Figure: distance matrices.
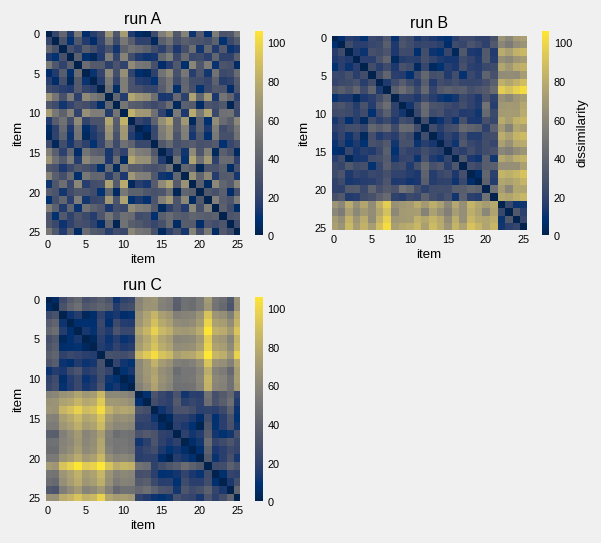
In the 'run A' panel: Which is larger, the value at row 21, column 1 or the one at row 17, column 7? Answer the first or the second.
the first
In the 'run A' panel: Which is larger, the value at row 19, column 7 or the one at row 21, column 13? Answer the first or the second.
the first
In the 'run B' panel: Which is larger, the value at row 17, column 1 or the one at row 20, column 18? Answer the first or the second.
the second
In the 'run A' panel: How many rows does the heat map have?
26
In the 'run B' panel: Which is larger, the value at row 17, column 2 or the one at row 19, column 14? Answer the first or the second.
the first
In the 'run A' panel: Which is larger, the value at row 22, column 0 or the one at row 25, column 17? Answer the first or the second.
the first
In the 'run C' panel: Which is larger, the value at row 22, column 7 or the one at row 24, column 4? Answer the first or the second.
the first
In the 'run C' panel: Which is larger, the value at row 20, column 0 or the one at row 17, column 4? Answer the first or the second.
the second
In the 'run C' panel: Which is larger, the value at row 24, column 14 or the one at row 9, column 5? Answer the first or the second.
the first
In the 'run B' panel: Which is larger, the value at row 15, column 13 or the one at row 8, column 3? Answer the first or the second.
the first
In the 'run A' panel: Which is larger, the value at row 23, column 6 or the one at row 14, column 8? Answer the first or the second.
the second
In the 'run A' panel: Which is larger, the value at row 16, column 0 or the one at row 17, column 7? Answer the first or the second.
the first
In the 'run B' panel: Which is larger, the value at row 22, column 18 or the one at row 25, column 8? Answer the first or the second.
the first
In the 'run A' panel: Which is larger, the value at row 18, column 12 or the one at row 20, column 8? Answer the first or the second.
the first
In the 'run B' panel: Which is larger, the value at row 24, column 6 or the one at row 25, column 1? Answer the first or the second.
the first
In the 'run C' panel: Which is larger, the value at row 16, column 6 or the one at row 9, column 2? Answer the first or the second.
the first
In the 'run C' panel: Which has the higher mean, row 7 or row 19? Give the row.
7
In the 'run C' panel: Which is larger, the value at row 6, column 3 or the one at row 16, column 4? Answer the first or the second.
the second
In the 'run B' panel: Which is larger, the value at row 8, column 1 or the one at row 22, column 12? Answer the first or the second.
the second
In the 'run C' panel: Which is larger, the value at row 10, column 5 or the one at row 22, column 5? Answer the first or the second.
the second
